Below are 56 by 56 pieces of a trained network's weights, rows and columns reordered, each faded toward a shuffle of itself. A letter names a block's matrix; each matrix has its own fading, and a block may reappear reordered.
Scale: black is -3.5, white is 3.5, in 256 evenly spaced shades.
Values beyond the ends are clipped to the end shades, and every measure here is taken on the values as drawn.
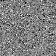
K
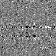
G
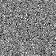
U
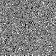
K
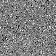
K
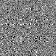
G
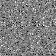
K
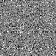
K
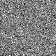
U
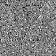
K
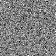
G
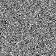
U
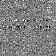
G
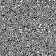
K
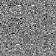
G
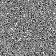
U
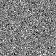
U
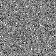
U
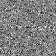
K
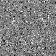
K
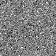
U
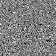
U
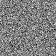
U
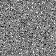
U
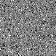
K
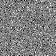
K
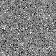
K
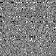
G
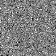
U
